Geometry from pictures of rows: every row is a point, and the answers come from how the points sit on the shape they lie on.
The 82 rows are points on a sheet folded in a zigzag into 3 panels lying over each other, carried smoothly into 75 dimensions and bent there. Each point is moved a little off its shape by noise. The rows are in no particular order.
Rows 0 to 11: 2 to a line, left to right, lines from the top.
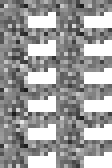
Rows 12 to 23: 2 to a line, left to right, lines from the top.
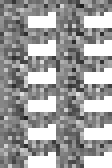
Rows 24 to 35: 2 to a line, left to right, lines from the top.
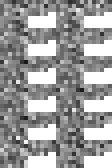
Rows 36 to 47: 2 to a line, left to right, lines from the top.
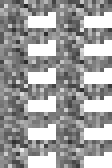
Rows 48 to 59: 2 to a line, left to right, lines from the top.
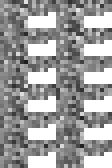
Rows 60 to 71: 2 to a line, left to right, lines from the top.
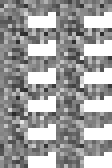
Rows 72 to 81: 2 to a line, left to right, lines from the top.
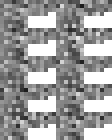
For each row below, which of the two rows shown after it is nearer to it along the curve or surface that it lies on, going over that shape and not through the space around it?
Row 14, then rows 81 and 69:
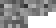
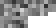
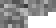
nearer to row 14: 81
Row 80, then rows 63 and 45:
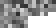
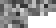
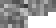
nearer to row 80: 63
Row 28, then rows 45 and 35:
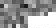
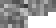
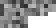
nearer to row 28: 35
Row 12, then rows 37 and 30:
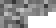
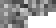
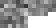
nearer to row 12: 30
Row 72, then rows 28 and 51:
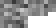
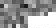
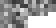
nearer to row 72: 51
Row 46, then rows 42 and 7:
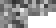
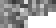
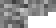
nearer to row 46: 42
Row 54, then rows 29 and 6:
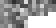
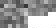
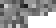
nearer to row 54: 29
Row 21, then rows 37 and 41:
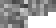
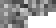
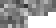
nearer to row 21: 41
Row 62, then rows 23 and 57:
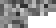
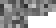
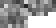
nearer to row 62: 23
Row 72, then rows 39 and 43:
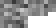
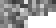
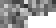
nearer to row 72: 39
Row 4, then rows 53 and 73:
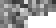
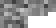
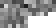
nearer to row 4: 53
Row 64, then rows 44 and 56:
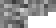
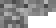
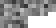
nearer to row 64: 44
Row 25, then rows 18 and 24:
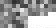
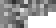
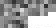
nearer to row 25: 24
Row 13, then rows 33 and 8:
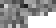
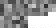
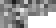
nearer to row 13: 33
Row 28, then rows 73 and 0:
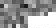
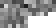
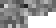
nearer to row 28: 73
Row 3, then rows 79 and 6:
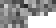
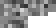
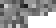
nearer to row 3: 6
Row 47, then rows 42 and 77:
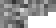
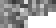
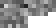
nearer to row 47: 42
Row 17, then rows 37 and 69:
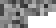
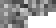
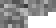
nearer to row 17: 37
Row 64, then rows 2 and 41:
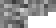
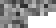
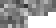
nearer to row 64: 41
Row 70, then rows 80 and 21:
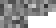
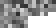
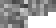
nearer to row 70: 80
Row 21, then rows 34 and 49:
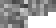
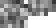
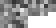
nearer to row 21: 34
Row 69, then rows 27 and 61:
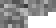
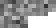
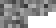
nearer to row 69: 27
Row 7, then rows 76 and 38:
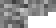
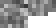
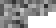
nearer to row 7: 76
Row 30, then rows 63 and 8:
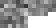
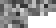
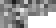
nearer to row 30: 8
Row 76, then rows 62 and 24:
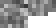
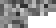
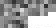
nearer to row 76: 24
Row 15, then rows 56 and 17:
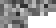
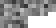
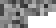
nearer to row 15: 17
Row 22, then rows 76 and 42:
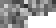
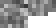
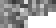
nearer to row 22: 42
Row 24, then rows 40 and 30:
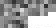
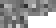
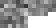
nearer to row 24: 40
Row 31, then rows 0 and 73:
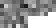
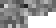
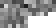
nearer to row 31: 73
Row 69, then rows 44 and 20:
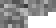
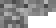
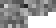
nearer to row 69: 44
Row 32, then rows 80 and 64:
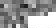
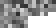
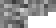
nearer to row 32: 80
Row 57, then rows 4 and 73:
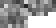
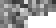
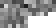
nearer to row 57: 4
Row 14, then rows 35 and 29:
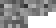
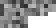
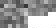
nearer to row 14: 35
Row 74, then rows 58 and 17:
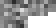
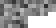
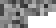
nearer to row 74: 58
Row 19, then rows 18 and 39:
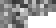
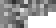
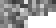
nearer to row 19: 39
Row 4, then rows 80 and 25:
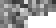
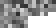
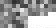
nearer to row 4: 25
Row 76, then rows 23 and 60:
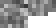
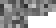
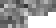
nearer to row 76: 60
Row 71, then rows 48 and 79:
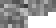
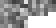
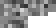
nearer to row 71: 48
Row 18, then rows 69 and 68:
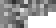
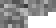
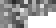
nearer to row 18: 68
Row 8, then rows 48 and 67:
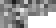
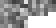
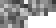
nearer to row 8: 48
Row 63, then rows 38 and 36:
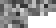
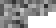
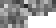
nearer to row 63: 38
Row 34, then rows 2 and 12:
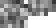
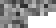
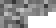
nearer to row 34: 12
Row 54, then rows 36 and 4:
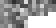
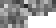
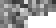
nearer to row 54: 4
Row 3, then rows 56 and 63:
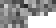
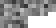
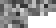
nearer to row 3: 63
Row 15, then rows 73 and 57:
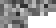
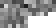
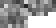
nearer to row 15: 73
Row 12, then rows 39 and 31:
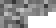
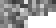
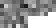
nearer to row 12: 39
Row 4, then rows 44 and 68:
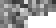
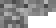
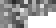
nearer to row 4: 68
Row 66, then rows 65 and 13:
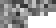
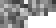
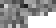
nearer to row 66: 13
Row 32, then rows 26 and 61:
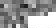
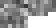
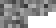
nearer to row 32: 61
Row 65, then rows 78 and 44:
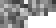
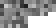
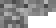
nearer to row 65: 44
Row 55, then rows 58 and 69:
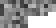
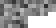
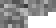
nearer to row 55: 58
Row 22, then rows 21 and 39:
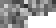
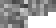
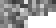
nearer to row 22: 39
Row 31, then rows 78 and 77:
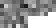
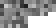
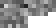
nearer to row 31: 78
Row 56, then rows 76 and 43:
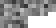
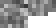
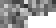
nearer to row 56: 43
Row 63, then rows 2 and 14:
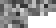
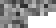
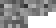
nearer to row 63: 2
